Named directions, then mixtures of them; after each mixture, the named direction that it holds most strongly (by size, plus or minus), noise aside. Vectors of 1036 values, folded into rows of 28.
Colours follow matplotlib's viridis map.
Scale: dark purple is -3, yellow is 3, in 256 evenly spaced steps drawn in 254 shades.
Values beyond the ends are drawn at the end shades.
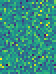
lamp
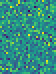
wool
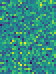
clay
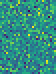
wool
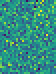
lamp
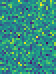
clay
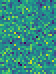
clay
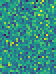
lamp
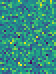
clay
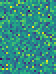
wool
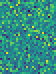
wool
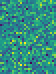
clay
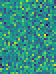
lamp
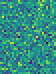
wool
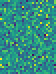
lamp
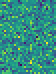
clay
